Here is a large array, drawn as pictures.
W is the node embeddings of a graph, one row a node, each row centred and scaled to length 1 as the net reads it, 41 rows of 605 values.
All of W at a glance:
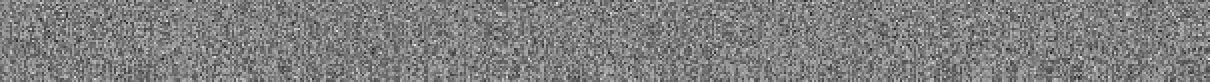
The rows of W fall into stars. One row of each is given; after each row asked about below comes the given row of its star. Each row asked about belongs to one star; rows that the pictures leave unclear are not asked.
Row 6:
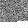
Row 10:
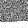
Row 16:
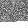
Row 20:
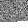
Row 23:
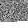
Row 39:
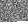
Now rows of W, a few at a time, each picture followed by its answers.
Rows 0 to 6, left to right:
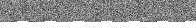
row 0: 16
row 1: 20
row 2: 10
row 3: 23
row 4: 16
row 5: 20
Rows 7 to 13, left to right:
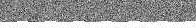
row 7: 6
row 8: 20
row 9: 10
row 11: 16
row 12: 16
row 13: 23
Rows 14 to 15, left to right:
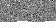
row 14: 39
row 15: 23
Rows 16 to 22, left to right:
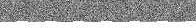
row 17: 16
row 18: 39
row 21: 23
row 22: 23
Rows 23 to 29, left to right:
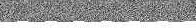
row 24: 6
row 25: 6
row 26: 6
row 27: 10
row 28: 23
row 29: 16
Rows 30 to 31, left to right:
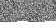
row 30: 20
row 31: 20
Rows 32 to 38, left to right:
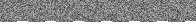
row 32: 10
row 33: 39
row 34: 39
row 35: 39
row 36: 6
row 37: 10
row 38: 39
